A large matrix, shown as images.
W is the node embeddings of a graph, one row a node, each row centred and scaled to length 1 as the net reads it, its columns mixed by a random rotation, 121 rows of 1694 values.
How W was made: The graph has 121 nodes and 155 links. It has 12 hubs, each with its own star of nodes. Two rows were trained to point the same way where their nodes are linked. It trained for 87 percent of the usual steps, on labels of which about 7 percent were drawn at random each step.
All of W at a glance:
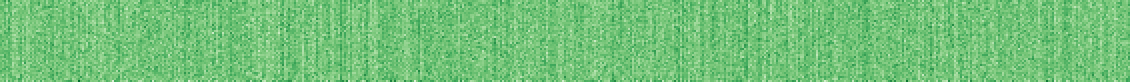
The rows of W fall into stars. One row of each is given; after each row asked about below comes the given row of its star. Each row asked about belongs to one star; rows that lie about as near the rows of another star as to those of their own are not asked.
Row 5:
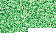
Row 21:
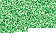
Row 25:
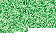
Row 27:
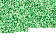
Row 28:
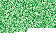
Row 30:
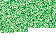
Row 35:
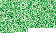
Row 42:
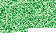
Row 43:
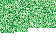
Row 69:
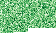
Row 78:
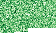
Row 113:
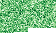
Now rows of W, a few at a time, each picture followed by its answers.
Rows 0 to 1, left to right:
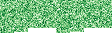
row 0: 5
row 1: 27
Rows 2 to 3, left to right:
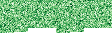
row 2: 21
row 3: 42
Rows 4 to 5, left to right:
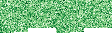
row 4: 21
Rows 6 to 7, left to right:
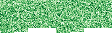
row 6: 5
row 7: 5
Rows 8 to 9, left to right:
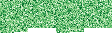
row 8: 28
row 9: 5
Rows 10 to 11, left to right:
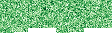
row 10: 35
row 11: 25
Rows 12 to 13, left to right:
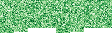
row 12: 42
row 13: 42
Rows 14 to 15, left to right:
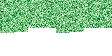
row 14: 113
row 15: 28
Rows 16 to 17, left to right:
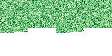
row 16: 42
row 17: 69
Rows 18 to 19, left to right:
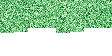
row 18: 25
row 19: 21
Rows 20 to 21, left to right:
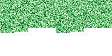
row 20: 27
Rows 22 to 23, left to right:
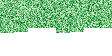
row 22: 35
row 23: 28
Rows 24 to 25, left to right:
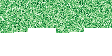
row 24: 28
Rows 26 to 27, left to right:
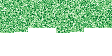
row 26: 113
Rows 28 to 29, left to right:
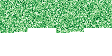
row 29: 27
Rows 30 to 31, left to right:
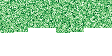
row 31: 113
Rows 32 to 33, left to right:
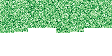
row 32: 27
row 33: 42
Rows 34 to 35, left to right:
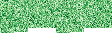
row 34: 5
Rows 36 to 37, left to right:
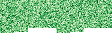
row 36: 5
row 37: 28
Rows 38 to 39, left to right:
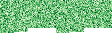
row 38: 28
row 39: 30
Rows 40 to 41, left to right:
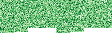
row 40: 42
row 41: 27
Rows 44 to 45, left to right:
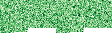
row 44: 30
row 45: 30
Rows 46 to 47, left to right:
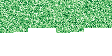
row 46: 25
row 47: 35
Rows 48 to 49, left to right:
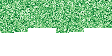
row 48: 43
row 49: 69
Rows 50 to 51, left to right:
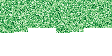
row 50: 27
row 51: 42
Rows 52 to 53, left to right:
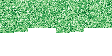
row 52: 69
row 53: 28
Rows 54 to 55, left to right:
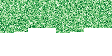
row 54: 42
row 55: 30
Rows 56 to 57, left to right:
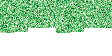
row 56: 30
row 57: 43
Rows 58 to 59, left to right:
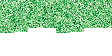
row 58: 69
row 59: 35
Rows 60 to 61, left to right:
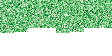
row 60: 113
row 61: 21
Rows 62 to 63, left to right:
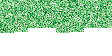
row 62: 21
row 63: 113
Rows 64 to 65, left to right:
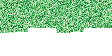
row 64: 27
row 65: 28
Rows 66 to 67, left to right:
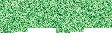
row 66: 69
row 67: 28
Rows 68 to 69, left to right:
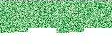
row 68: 5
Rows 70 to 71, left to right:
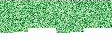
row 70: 27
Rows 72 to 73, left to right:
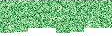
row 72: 21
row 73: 113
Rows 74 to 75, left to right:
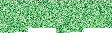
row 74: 113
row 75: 69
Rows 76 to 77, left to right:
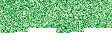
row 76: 43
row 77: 78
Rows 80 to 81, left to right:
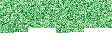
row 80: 30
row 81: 5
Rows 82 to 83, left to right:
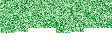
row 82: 27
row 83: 21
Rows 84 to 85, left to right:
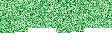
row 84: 5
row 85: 78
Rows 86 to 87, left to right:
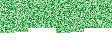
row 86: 27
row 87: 42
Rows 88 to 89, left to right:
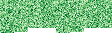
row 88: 43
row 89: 35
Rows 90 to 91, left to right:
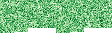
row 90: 21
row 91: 113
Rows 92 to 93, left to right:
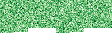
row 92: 42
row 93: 69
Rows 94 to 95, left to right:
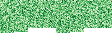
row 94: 30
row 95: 43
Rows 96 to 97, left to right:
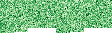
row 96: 28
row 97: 21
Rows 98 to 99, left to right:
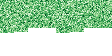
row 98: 78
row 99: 69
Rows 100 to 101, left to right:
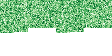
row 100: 35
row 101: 25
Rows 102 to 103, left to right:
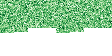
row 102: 5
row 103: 69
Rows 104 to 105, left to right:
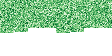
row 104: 27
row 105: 21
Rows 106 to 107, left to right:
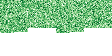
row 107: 69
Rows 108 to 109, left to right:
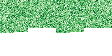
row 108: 30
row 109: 25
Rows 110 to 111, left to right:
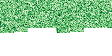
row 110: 21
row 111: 5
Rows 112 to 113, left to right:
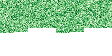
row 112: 28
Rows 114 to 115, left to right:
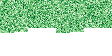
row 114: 28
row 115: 27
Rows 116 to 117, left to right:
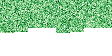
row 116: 78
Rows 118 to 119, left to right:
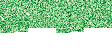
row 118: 78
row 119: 21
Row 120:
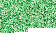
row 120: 113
